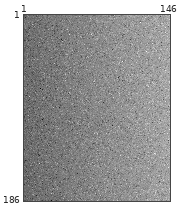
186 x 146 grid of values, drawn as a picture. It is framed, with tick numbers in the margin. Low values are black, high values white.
Stripes: none. Slope: up to the right. Odd rows or columns: none. Histogram: bell-shaped. Grain: fine.
